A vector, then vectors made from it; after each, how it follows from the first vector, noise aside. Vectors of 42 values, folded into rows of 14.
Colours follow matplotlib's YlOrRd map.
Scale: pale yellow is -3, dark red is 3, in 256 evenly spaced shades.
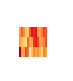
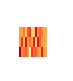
sign-scrambled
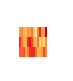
reversed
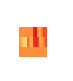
partly zeroed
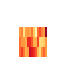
reversed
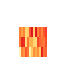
sign-scrambled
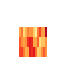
reversed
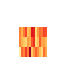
sign-scrambled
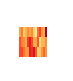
reversed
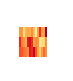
reversed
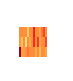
partly zeroed
